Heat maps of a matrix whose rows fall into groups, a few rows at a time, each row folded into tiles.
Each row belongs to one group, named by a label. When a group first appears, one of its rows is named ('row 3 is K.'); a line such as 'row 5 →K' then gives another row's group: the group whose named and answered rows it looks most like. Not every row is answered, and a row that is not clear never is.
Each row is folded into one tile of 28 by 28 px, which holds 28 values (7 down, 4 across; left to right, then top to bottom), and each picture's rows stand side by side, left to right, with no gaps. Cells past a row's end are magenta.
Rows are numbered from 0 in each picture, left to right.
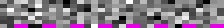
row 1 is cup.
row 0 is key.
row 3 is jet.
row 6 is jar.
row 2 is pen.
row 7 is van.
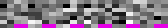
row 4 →key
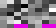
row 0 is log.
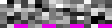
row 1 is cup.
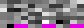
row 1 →key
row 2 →key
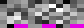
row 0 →jar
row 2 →van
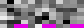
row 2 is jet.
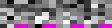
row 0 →pen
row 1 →jar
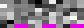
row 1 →pen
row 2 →jar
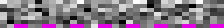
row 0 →jet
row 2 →key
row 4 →key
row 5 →cup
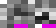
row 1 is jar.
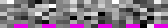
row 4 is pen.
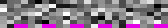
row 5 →log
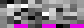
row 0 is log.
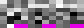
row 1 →key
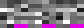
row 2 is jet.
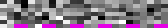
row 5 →log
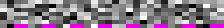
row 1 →log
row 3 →jet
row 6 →log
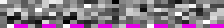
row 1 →key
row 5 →jet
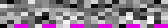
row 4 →jar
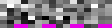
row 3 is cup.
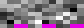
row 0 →key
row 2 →cup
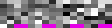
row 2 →log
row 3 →key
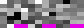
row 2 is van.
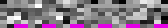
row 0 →jar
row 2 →jet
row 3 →van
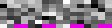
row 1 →cup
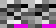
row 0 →log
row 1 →log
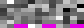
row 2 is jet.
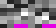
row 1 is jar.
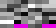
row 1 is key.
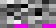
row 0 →log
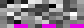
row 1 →log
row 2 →cup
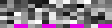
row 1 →pen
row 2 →log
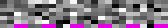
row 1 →log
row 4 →key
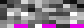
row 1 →jet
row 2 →van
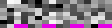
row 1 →pen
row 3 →jar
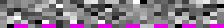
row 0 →jar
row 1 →key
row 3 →log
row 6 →jar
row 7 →log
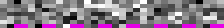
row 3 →key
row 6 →cup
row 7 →jar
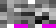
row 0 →jet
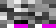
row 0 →jet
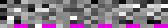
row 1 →jet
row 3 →van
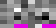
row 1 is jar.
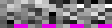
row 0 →key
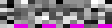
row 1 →jar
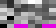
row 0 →pen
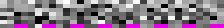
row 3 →log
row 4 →key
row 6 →jet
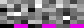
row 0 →cup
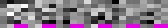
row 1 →jet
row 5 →key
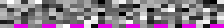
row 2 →jet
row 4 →log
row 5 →jet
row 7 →pen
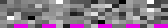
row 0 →jar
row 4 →van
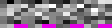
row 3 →key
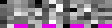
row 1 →pen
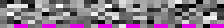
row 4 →jet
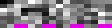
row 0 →van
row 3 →key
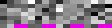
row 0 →pen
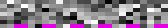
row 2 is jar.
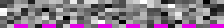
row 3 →log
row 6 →van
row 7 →pen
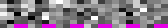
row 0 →van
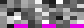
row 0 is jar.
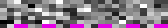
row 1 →key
